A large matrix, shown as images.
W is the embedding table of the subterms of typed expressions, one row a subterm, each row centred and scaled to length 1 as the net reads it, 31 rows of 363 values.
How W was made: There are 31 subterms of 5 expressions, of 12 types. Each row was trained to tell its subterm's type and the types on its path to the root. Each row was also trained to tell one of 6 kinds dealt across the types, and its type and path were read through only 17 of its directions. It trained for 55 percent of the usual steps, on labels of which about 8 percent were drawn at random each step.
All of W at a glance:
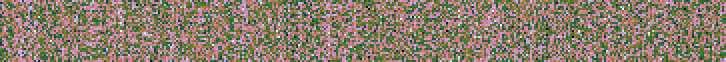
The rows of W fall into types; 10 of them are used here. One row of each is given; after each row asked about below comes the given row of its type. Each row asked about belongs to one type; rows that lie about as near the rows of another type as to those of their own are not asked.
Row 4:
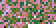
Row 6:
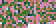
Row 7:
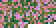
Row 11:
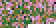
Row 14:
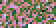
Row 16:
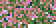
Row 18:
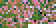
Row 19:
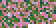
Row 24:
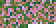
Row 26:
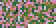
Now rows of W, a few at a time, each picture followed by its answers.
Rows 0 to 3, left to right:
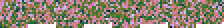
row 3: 4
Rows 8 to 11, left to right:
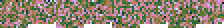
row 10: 24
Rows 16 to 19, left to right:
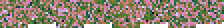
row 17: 4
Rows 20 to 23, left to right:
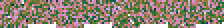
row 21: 4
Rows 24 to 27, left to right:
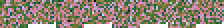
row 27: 24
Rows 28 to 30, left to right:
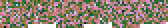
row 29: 26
